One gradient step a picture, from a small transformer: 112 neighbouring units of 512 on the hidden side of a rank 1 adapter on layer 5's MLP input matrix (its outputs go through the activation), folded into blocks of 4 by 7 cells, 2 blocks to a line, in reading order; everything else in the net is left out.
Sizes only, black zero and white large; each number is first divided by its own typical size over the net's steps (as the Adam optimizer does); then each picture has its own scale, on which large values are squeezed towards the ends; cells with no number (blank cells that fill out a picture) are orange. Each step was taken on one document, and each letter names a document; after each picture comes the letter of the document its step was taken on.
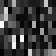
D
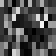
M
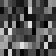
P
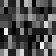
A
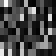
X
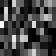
D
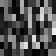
P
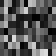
M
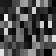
X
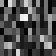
A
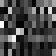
D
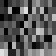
P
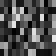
A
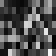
P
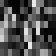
M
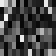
D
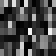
A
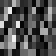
D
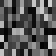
M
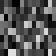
P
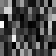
D
